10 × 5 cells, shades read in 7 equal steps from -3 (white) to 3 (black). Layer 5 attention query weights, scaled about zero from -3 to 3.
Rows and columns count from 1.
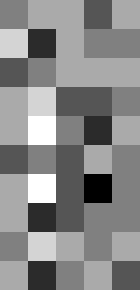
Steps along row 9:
down up up down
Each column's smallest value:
-2 -3 -1 -1 -1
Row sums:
-2 -1 -2 -1 -3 1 0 2 -4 1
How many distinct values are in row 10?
4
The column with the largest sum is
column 4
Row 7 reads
-1 -3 1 3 0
